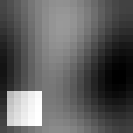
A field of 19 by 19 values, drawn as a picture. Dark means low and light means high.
The ninth with the highest average is the bottom left. In the bottom left lies a patch that is higher than the rest. The middle right is the ninth with the lowest average. Values change most from cell to cell in the bottom left. The top middle is the calmest part.
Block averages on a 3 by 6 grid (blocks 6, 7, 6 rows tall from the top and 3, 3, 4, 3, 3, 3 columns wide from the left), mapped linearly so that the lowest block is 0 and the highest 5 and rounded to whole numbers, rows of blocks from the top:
123321 | 123210 | 353211
